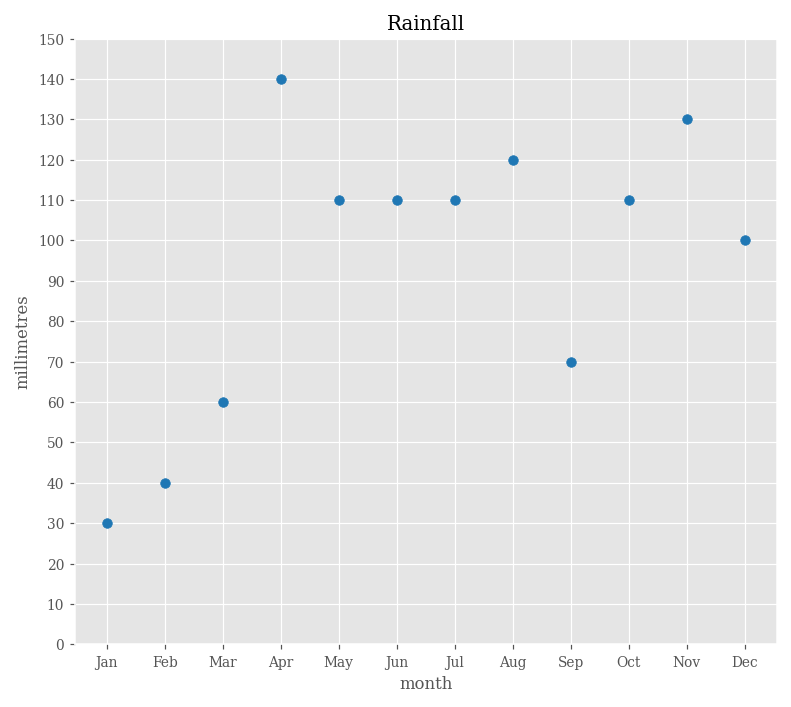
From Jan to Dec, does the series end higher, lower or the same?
higher
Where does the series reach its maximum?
Apr
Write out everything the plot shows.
Title: Rainfall
x-axis: month, ticks Jan Feb Mar Apr May Jun Jul Aug Sep Oct Nov Dec
y-axis: millimetres, ticks 0 10 20 30 40 50 60 70 80 90 100 110 120 130 140 150
Values:
30 40 60 140 110 110 110 120 70 110 130 100
